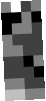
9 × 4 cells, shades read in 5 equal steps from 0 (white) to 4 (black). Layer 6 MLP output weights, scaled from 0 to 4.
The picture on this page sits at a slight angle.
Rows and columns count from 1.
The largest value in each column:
4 4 4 4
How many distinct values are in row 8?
2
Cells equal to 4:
6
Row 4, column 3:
3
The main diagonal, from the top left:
2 4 2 3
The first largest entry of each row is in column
3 1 1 2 3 3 4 3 3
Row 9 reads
1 1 2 2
